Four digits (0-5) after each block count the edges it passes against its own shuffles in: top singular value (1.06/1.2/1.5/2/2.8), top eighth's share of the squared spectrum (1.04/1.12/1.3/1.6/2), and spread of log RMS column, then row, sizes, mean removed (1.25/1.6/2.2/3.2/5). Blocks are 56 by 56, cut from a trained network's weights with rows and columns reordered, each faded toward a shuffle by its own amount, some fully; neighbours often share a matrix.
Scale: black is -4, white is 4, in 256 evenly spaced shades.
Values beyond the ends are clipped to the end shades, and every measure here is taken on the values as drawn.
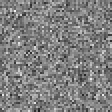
2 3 0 1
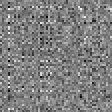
4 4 3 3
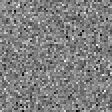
0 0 0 0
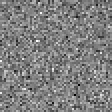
2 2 0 1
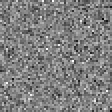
0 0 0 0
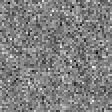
0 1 0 0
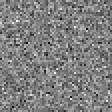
2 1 0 0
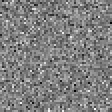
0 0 0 0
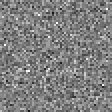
2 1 0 0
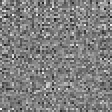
4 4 2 2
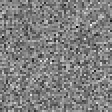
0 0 0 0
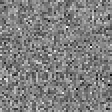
3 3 0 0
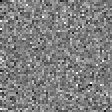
3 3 1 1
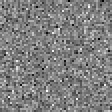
0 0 0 0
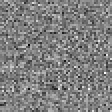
3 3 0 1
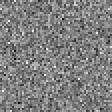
0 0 0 0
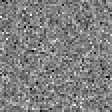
0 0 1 0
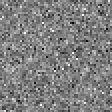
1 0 0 0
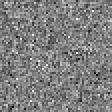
1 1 0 0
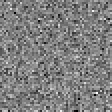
3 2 0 1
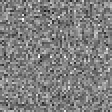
3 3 0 1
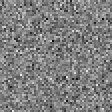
2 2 0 1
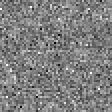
1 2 0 1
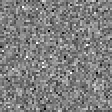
1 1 0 0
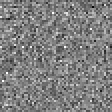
3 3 1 1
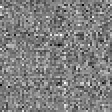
3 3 1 2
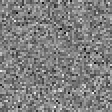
1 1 0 1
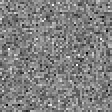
1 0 0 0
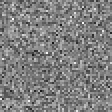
2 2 0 0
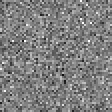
1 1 0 0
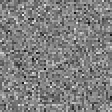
3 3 1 1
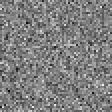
1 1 0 0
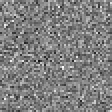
3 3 0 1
